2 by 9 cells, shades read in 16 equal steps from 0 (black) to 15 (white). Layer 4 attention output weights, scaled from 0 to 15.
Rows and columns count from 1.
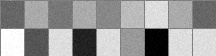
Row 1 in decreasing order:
13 11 10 10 10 8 7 6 6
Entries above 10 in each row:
2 5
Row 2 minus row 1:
9 -5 6 -8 5 -2 -13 3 7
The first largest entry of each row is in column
7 1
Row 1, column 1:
6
